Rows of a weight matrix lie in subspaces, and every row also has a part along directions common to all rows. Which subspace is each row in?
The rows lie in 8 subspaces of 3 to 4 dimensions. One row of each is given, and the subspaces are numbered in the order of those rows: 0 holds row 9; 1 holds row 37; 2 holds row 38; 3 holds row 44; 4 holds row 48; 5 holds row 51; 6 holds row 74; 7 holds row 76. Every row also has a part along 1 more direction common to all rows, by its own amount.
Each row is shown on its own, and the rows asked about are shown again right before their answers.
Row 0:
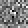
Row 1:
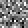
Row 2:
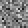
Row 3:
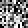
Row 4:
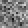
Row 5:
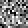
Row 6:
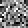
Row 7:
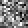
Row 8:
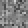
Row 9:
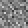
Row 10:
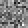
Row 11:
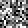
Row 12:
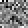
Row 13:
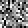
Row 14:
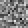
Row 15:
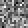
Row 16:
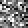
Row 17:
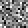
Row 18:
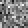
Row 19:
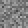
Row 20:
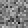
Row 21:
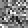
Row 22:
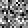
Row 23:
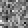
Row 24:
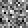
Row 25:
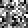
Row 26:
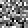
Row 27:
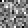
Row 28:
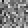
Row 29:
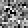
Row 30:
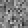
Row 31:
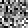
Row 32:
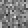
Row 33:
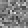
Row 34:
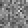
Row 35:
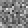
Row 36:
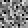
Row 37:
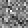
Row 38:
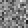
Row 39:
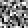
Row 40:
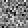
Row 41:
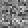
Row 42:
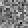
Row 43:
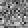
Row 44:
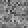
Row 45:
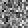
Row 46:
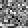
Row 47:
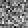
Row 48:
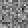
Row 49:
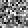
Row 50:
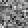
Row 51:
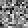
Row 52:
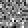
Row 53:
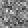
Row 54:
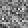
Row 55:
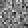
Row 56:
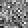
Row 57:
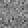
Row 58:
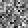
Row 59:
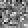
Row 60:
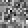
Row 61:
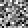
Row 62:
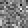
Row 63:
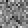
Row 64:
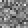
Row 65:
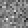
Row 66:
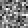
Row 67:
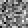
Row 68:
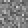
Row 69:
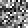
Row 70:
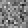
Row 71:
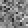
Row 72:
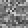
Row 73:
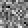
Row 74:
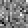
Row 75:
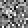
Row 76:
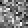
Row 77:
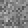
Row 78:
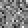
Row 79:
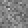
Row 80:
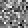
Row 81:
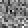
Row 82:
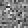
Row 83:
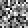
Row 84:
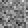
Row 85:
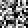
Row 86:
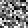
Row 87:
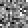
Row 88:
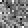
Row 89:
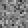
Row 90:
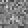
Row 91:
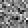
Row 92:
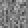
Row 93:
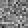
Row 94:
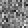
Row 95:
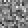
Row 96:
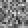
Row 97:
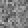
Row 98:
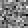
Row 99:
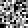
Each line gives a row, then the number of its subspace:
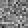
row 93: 2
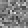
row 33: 0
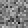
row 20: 3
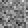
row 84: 0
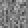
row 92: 2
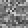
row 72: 3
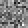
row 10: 2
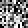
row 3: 2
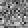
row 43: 6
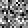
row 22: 0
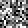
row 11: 4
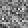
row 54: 4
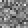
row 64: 1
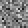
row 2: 4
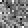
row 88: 1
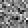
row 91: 2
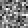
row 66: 4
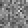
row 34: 6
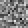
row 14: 3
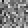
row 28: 1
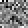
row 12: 1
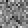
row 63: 1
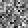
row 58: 2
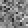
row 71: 7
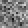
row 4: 7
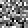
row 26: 3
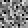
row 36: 0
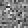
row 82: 7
